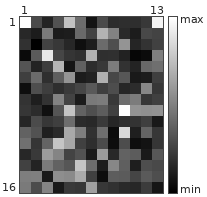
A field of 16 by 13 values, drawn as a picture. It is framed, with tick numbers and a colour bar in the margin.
The halves do not mirror each other. On average the colour sits 30% of the way up the scale. There is no overall slope. Most values sit low, with a long tail of high ones. No seam splits the table. The grain is fine, like static.
